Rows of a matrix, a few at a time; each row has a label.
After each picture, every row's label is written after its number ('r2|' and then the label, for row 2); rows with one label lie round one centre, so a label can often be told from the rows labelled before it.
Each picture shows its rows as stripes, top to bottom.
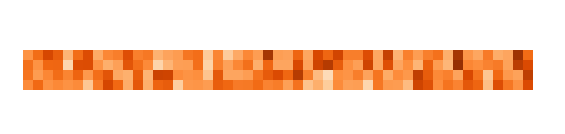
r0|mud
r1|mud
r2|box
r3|box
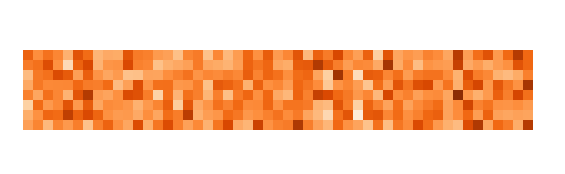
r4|mud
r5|mud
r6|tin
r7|box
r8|mud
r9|tin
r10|tin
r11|box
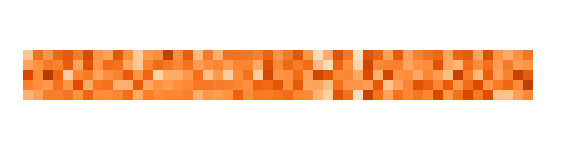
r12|tin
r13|tin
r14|mud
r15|box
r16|tin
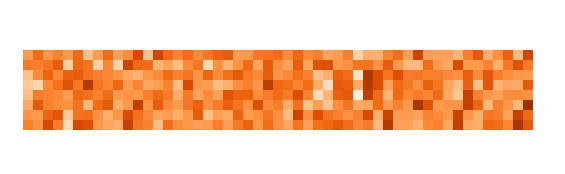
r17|box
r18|mud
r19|tin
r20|tin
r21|tin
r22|box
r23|mud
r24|mud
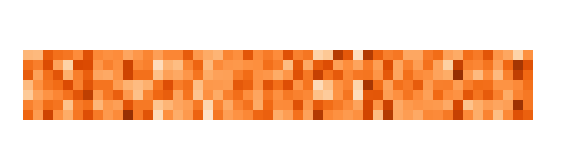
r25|tin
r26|mud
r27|mud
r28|tin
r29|tin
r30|mud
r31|mud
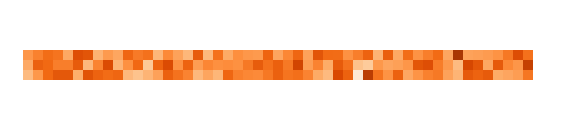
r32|mud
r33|box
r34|tin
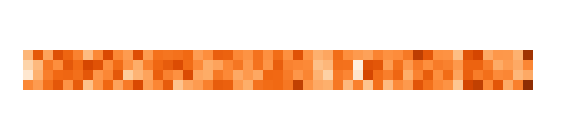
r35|box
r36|tin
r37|tin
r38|box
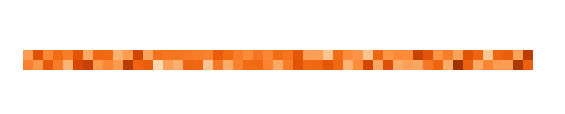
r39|box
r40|mud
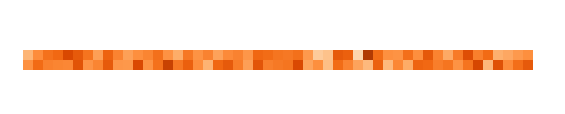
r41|tin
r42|box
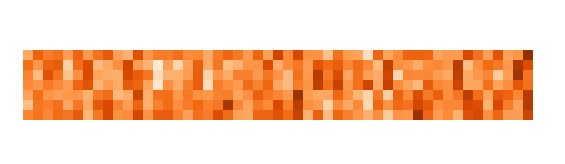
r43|box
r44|mud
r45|mud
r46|mud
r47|box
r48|box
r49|box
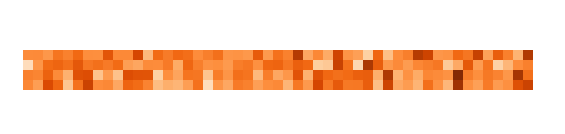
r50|box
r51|tin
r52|mud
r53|mud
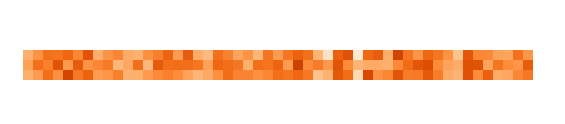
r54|tin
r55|box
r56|tin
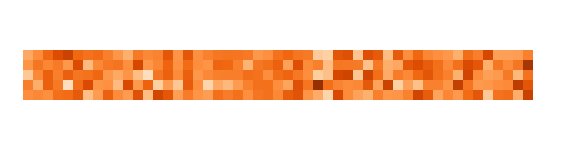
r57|tin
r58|box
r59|tin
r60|mud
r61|box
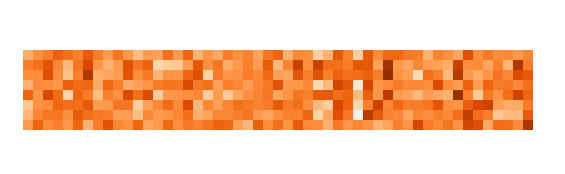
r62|tin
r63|mud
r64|mud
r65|tin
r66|mud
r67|tin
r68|tin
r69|box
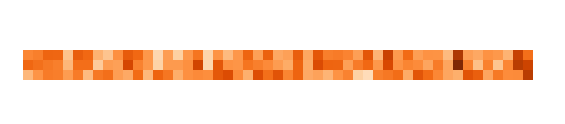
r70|mud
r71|mud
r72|box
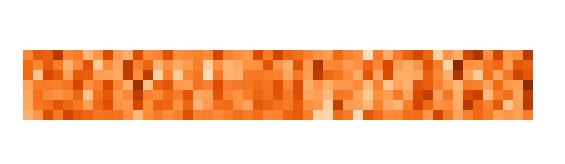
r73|box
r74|mud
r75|mud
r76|box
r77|box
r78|box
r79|tin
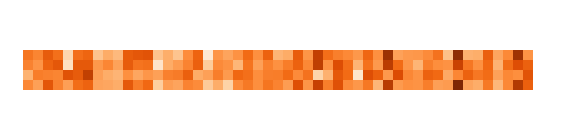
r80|mud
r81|mud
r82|tin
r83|mud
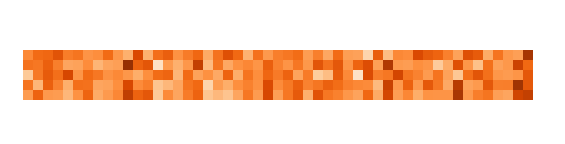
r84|box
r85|mud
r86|tin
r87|mud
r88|mud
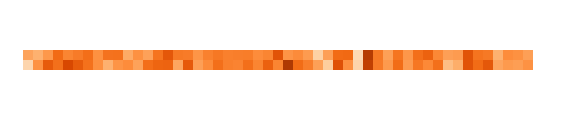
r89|tin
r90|tin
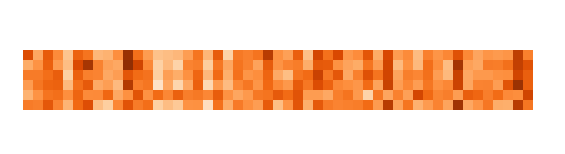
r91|mud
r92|mud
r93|mud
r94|mud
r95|box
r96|mud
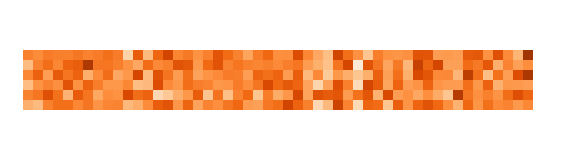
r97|box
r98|tin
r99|box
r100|tin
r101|mud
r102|tin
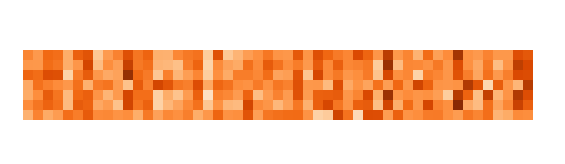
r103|mud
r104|mud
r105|mud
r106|box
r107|mud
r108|mud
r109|tin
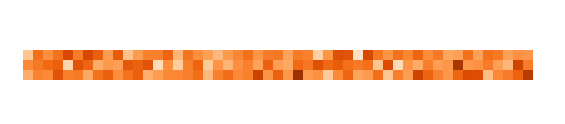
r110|tin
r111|mud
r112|box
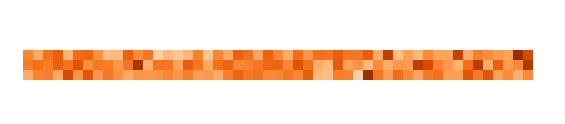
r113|mud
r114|box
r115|tin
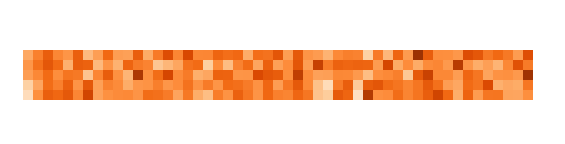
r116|box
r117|mud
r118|box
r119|tin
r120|tin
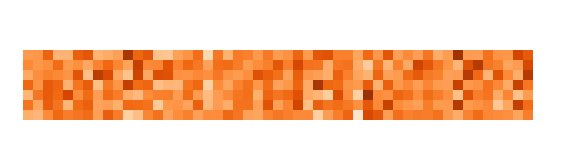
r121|mud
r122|box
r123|box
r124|mud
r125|tin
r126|mud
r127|tin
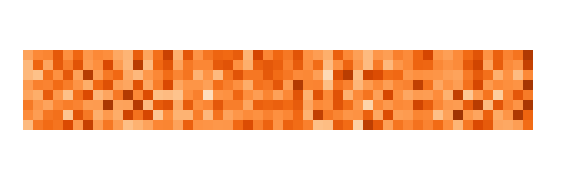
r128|box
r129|box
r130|tin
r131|box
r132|mud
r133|box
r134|mud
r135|tin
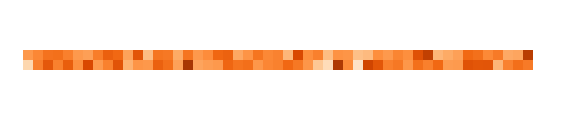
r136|box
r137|tin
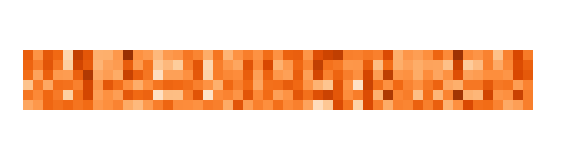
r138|mud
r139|mud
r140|mud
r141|tin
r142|mud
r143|tin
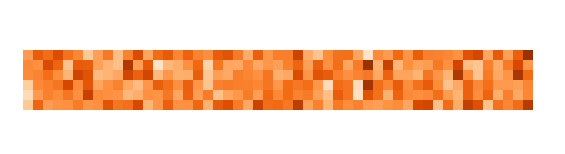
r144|box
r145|mud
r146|mud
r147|tin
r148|tin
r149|box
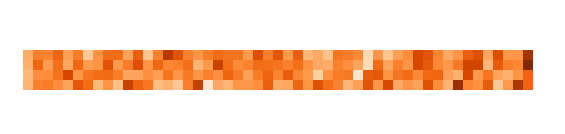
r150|box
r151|box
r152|tin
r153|mud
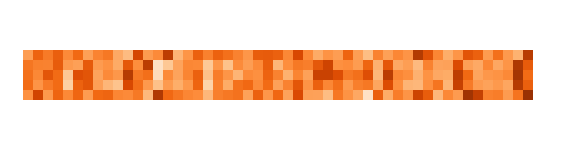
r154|box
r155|mud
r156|mud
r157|mud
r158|box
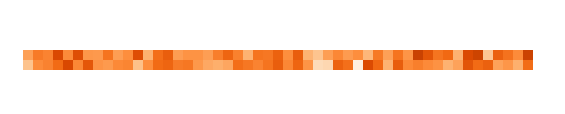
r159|box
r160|tin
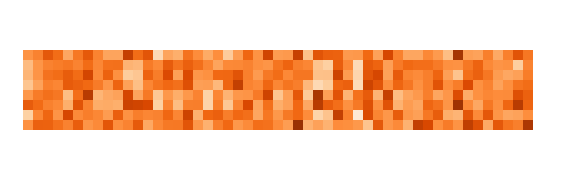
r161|mud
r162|tin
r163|tin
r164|tin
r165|mud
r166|mud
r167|tin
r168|box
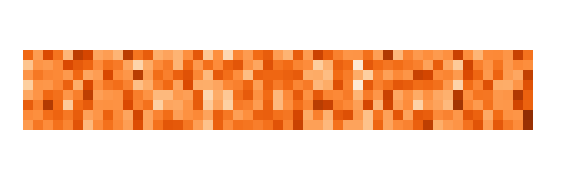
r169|mud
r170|tin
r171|box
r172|tin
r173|mud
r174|mud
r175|box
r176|box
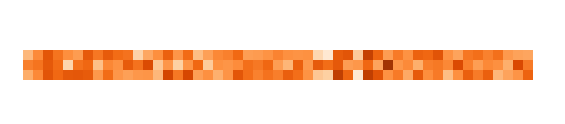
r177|tin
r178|mud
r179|tin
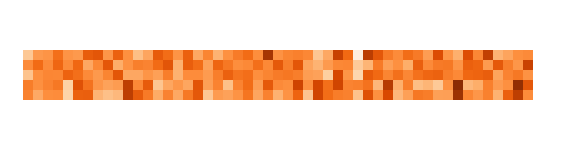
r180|tin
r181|box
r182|tin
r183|mud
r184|mud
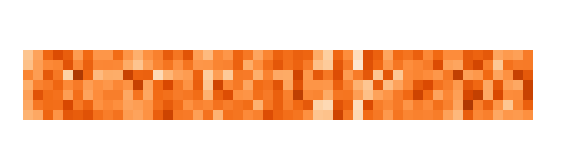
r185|tin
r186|tin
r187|mud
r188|box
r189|box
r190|tin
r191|tin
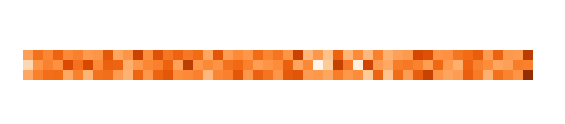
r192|box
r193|tin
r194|box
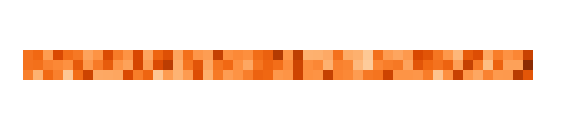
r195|box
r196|box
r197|mud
